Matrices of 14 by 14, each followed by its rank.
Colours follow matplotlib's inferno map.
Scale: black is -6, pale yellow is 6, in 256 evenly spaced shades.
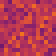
full rank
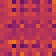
two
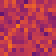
full rank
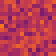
full rank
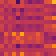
two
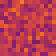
full rank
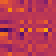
two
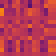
two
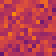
full rank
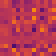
two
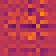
two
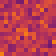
full rank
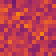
full rank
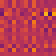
two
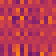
two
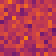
full rank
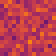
full rank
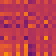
two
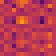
two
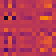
two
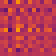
two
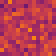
full rank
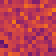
full rank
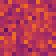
full rank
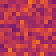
full rank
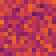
full rank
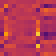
two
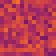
full rank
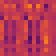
two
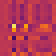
two
